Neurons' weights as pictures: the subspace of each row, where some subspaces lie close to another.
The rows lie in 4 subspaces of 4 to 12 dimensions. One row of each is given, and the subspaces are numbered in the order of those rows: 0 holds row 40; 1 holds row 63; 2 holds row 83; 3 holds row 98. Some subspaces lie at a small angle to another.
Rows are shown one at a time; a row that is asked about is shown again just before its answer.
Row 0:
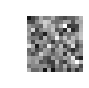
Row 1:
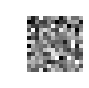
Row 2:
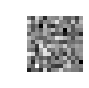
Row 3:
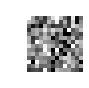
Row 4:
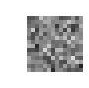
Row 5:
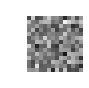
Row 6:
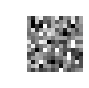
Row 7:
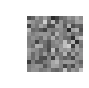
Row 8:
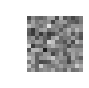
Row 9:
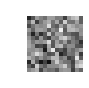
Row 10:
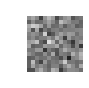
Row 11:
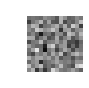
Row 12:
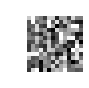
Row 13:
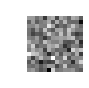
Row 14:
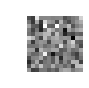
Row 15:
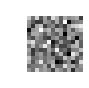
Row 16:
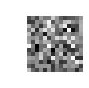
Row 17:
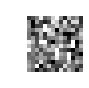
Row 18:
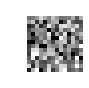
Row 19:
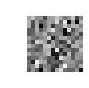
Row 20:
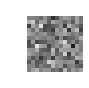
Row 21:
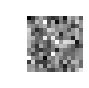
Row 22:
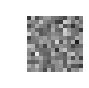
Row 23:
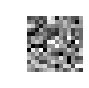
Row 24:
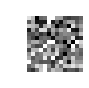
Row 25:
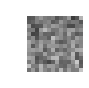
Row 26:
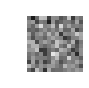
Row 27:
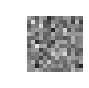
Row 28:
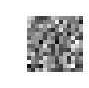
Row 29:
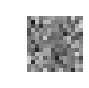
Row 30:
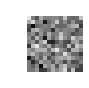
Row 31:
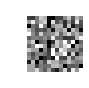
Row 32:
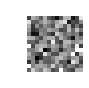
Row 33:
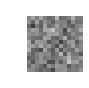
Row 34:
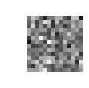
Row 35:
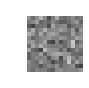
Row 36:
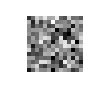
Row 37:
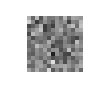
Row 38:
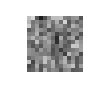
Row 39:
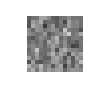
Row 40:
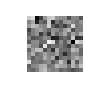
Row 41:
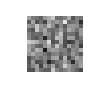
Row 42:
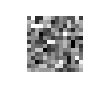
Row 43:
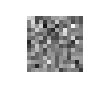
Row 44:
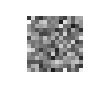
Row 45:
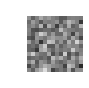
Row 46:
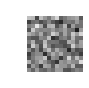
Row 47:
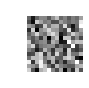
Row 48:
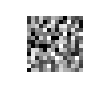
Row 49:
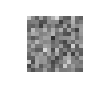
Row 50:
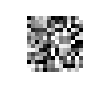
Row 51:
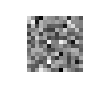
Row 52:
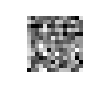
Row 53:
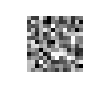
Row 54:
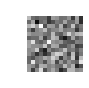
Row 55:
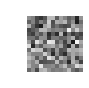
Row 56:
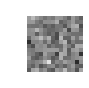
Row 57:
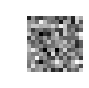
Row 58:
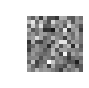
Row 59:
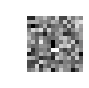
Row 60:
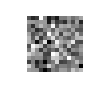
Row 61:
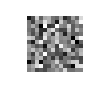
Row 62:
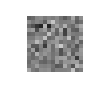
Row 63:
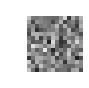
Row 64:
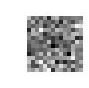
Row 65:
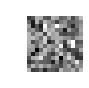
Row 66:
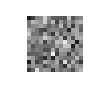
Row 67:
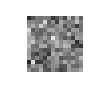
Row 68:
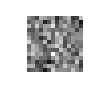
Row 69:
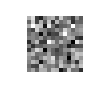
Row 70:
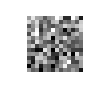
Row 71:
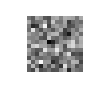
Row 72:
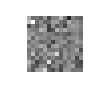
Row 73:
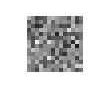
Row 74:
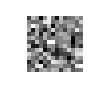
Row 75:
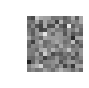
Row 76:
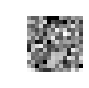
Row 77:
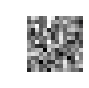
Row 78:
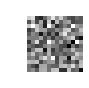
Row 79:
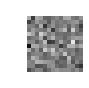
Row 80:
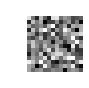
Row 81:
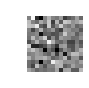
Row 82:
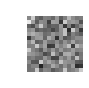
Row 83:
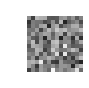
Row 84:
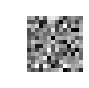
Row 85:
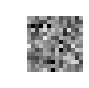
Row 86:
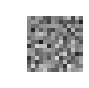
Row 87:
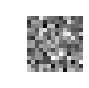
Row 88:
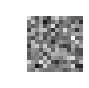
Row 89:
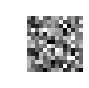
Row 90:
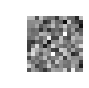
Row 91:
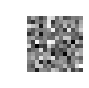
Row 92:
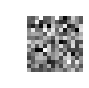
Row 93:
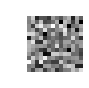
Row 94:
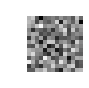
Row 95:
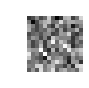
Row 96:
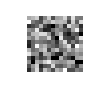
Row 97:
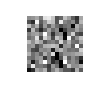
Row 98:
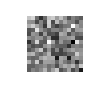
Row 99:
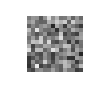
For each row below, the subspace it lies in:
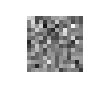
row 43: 3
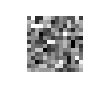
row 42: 0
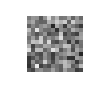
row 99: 1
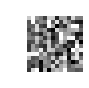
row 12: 1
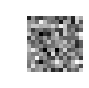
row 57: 2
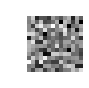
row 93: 2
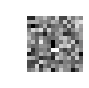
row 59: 1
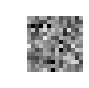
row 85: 0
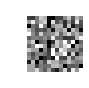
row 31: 3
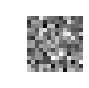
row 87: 2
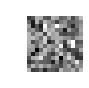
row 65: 2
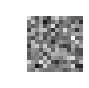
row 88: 3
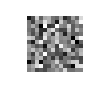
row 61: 2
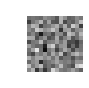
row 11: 2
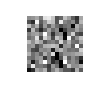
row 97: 1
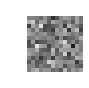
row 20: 3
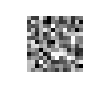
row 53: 3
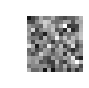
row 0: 2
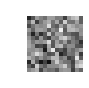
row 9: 1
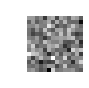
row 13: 1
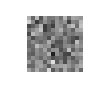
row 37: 1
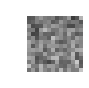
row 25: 0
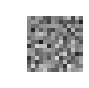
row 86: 2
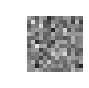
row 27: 3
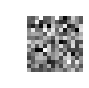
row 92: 0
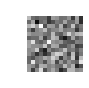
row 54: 1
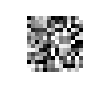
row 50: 2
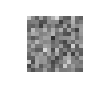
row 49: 0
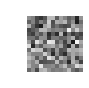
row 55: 0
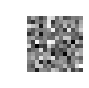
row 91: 3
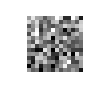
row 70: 0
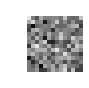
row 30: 1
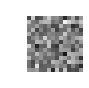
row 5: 2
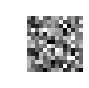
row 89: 2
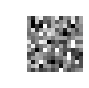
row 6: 3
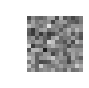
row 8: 0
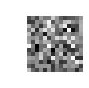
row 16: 2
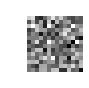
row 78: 3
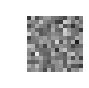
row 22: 2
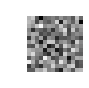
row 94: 2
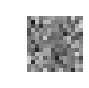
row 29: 1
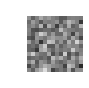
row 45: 2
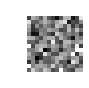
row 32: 0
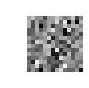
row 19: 0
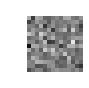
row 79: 0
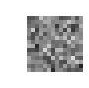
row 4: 2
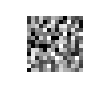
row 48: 1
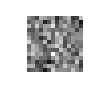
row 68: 1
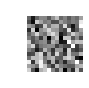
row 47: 1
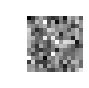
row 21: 1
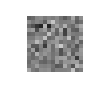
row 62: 0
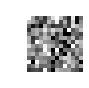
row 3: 0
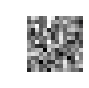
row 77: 1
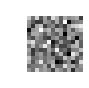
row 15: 1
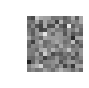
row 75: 2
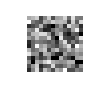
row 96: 3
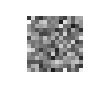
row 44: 2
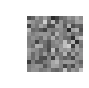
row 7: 3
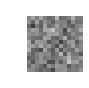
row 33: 0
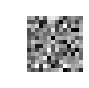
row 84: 0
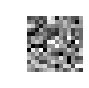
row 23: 0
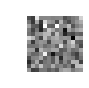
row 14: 2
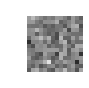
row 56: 1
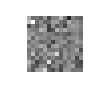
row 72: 0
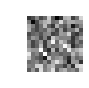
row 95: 0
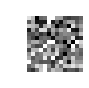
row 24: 0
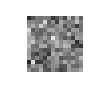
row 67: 1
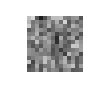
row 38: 2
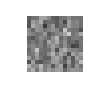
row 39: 2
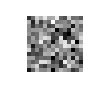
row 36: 1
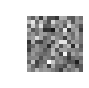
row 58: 0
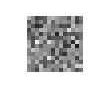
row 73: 0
